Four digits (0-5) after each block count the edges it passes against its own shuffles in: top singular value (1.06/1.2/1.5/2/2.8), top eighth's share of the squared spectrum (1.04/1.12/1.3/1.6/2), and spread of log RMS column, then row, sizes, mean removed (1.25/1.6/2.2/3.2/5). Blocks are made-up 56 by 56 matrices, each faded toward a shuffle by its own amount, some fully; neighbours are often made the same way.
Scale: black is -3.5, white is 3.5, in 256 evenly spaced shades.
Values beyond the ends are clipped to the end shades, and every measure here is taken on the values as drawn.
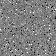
0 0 0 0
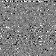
2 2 0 3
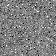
0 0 0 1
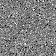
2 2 0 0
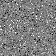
0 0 0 0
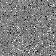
1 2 1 1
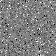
0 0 0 0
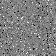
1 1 0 0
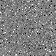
0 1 0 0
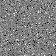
0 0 0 0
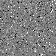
0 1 0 0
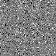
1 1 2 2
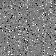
0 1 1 0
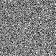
2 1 0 0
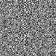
3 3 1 1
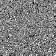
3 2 1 0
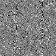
2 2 2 0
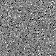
1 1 1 0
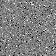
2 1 0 0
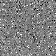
2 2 1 1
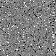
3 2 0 0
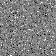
2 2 0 0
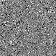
1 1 0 0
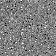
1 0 0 0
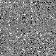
1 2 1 2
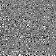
1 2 2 3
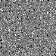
0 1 1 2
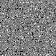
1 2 1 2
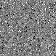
0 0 0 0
